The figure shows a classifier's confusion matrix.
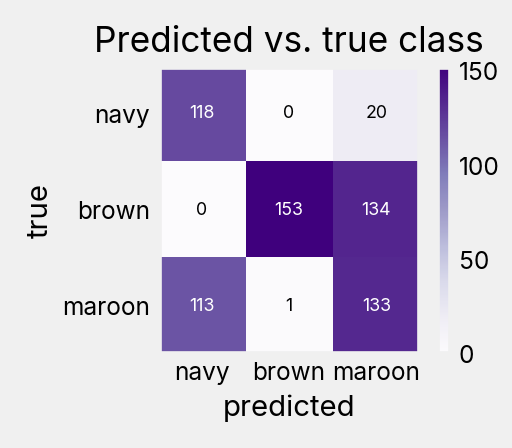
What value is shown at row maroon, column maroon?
133
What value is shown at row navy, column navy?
118
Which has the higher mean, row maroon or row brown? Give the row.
brown
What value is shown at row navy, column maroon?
20
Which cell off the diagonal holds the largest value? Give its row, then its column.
brown, maroon
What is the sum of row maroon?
247
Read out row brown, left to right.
0 153 134
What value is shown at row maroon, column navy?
113
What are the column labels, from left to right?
navy, brown, maroon
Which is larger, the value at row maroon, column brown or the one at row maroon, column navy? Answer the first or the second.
the second
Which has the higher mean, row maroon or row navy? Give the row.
maroon
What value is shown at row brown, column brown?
153
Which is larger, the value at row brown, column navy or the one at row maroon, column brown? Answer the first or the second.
the second
